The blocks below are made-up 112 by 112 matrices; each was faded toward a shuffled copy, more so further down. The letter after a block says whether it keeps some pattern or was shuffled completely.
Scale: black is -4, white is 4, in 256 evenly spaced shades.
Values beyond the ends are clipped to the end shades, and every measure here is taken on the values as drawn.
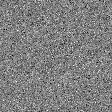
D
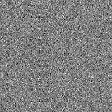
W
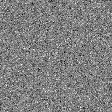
D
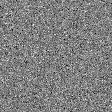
D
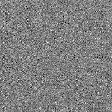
W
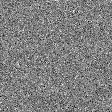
D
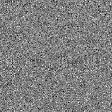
W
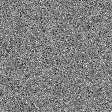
D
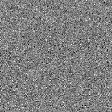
W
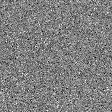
D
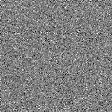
W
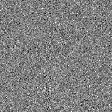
W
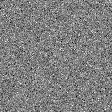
D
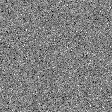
D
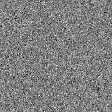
W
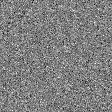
D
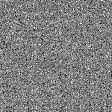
W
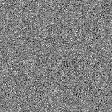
W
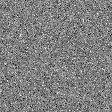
D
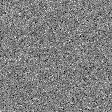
D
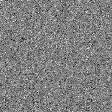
W
